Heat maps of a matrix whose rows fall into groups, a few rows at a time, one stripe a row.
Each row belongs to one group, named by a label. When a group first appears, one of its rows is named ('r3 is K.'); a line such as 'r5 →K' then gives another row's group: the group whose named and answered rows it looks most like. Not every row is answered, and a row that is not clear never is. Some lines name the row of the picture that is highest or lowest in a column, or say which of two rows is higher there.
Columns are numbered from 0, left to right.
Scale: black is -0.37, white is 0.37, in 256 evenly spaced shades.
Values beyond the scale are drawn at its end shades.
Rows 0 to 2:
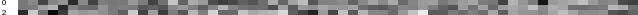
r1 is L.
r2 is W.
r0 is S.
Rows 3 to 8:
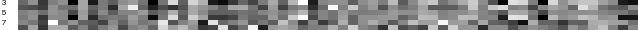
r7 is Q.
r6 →S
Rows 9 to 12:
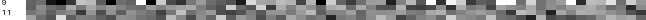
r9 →W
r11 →S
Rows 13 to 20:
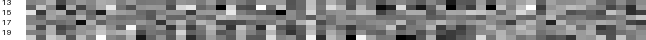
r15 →L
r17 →S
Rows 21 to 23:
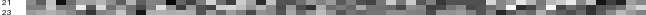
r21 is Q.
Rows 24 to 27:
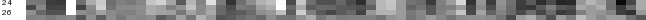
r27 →S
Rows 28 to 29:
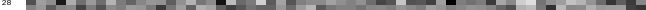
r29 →S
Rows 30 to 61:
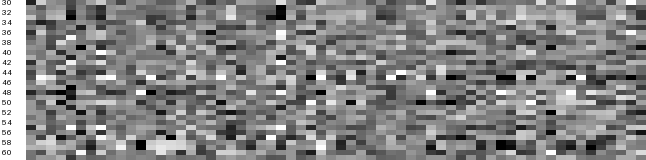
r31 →L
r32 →L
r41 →L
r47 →L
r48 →W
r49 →L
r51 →L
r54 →S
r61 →L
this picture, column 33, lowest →44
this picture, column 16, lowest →33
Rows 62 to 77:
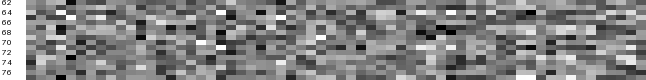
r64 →Q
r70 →S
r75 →W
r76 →S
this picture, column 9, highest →66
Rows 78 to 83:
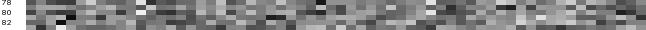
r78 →W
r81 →L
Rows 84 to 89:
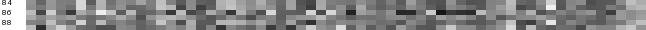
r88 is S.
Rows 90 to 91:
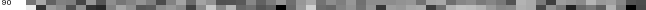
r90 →S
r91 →L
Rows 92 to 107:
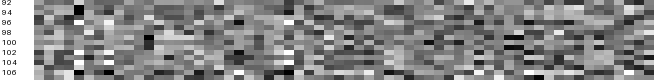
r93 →L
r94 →L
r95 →W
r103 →S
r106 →L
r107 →Q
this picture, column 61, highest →98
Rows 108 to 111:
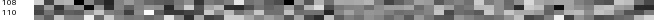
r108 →L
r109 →S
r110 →W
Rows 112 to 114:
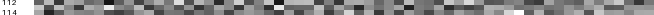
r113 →Q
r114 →W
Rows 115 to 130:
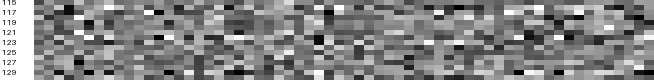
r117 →W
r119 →S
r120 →S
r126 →Q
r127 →L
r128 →Q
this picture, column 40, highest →117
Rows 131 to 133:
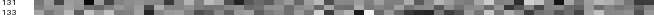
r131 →S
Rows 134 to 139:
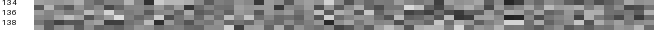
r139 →Q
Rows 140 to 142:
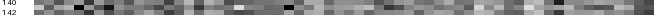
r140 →S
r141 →L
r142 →S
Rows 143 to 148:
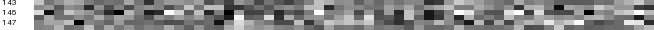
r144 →S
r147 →L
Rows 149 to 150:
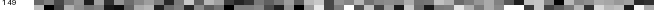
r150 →W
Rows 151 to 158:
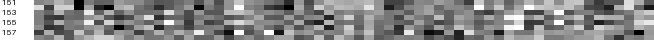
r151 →L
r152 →L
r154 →W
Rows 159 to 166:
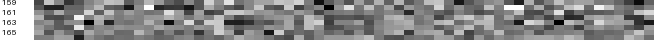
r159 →W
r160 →W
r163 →S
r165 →Q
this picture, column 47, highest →160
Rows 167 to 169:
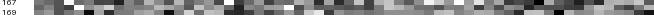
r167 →Q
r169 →S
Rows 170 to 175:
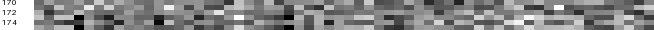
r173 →L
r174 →W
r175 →L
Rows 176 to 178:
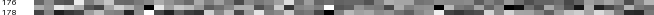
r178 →W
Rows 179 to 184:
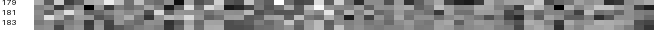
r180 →S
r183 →S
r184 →S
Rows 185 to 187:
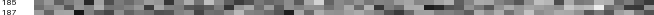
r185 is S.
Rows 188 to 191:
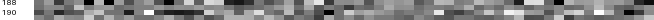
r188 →S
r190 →W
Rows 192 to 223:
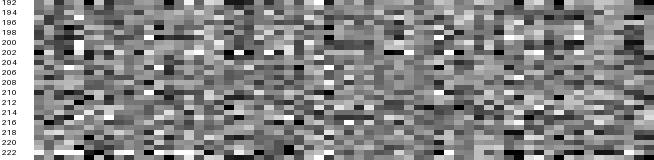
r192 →S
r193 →S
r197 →W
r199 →W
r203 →S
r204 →W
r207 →W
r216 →W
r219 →S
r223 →S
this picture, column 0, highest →222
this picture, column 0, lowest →202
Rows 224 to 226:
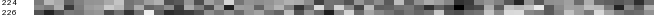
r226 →W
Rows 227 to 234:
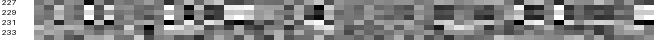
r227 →S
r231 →S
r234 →Q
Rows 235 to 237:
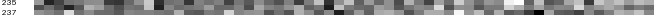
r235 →W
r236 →W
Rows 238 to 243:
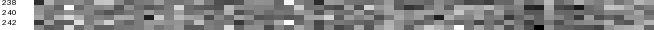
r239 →Q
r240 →Q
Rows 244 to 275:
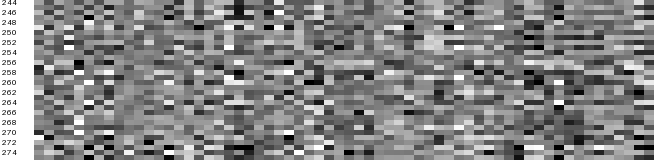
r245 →S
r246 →Q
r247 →S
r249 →Q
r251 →Q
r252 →W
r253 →Q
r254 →S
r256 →L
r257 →L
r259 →Q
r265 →S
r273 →S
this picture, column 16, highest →258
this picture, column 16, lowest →249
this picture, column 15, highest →273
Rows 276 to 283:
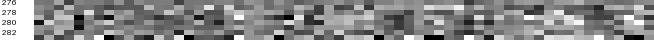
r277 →Q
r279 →L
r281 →L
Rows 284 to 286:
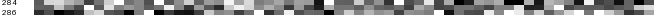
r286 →W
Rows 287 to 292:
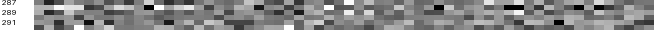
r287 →W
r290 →L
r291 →S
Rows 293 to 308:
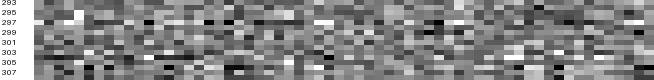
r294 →Q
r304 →W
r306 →S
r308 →S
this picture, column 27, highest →306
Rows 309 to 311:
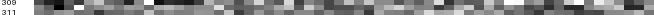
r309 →W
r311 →Q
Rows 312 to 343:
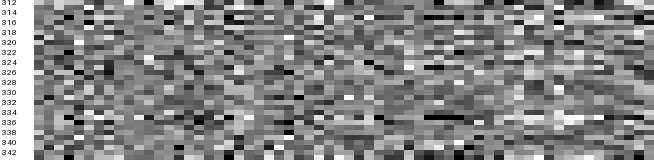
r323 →W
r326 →L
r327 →S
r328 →Q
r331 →W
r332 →W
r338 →L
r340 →Q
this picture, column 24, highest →341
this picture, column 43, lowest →341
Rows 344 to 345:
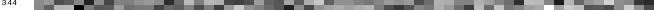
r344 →S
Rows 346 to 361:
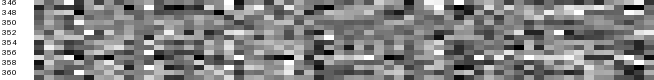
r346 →Q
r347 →W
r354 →W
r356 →W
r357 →L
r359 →W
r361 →W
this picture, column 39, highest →346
